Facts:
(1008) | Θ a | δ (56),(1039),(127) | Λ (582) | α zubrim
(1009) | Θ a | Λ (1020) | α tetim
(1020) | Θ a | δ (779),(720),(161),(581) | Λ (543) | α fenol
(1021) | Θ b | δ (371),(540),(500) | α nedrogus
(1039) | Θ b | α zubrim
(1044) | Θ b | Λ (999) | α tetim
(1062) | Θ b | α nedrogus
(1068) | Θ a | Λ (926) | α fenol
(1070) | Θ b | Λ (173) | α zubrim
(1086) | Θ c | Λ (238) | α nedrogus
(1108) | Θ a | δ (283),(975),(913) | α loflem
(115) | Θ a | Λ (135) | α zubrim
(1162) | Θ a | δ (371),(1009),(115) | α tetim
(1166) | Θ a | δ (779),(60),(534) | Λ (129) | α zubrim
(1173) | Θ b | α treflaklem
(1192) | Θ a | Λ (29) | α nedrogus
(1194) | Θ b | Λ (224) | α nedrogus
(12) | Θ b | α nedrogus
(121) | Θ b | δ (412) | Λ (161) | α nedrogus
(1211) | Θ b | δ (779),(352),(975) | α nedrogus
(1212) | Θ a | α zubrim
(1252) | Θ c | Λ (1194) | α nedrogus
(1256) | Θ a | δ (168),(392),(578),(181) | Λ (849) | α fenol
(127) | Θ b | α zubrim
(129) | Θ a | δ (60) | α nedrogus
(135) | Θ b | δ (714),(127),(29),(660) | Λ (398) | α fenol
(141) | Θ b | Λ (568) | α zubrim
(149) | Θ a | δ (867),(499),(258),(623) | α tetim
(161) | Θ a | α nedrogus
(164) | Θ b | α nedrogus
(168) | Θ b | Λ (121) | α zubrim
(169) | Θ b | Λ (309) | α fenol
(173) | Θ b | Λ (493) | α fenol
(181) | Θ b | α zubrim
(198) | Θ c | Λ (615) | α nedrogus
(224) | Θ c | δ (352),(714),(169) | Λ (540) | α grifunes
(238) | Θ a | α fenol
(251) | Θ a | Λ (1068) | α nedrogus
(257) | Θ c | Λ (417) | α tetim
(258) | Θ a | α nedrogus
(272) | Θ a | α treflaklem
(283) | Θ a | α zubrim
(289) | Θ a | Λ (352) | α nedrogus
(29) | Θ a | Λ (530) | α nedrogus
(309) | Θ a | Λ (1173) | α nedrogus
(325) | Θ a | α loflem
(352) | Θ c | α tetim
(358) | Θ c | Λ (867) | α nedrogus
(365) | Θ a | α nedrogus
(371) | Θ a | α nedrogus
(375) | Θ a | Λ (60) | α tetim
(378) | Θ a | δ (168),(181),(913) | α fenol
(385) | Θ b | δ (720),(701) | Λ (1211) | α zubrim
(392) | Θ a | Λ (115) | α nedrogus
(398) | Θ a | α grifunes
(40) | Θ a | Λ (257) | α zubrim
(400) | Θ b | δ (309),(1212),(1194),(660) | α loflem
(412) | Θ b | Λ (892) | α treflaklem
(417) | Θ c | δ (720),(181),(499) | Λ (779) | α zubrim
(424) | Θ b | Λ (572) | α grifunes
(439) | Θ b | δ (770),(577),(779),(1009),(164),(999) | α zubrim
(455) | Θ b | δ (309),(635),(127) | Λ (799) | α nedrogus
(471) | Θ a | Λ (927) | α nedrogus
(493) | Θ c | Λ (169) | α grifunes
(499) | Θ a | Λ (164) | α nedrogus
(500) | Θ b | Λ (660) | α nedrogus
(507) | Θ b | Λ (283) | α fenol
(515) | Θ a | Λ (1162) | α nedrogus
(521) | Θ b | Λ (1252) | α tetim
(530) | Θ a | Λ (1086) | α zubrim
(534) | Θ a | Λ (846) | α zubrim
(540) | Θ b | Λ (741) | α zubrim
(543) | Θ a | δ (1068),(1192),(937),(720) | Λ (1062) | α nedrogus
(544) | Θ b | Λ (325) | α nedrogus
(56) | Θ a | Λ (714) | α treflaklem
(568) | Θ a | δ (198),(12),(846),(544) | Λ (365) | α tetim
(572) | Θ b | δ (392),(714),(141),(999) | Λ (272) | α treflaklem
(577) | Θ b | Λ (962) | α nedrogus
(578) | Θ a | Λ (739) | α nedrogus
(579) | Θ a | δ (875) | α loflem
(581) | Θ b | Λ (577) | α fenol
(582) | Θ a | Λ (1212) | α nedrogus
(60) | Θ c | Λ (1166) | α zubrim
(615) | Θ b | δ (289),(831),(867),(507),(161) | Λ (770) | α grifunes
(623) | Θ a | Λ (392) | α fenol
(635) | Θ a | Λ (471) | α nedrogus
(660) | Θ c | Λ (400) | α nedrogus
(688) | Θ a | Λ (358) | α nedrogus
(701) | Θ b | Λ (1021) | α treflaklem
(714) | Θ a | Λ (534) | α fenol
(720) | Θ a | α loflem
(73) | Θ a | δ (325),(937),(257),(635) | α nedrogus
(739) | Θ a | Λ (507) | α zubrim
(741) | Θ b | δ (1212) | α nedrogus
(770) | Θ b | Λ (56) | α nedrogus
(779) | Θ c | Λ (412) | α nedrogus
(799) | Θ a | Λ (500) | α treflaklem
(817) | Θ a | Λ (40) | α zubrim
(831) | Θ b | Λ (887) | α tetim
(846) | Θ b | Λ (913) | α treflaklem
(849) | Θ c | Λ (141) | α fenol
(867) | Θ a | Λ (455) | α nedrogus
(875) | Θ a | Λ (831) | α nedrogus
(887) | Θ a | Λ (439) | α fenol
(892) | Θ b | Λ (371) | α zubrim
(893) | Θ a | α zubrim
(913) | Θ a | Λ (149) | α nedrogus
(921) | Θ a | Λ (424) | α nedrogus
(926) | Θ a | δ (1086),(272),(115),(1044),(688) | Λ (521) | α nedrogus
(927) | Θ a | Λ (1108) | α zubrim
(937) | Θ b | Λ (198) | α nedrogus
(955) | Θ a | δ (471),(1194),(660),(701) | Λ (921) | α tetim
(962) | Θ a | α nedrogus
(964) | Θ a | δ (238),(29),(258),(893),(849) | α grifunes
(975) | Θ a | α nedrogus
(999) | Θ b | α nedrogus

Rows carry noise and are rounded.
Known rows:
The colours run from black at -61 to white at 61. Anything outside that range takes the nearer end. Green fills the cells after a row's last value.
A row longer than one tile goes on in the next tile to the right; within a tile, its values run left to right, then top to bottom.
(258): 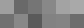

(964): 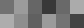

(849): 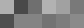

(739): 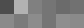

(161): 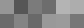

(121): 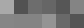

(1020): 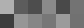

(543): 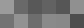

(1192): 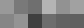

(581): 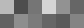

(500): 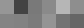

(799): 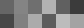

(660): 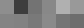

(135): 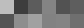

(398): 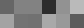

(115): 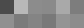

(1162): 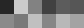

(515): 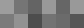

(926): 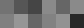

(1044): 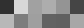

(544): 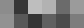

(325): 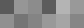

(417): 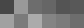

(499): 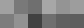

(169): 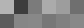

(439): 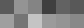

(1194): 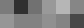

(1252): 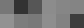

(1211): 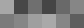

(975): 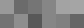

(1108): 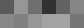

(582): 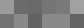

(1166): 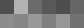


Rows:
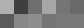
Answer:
(173)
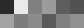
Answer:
(375)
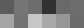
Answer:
(400)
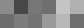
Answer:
(371)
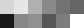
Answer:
(56)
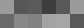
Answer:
(129)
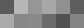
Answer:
(168)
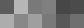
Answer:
(385)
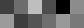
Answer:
(579)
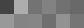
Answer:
(40)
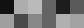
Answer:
(568)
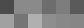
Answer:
(892)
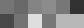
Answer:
(1173)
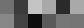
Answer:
(875)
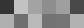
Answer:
(831)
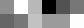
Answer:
(149)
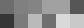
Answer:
(272)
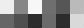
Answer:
(198)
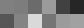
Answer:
(572)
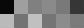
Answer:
(521)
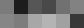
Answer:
(741)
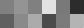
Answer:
(701)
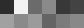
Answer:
(955)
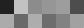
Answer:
(257)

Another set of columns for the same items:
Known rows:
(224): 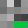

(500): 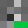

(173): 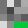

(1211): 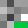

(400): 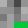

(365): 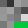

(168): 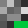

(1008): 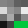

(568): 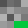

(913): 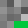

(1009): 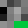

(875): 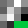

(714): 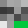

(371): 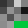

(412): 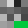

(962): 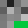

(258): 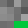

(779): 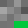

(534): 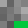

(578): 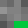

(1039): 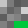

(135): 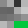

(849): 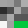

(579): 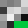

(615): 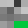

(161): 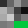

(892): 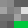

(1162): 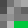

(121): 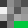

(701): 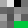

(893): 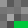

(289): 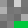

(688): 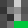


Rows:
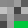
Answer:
(439)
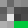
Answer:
(325)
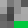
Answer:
(937)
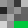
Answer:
(398)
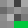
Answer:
(964)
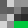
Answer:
(1068)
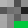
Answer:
(56)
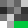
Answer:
(238)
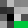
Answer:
(1044)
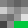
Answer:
(455)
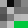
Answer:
(1062)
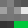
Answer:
(817)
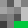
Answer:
(1166)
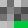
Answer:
(352)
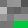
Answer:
(1194)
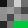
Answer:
(926)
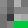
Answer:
(770)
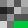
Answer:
(623)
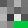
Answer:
(12)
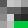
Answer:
(887)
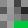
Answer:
(799)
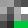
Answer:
(1070)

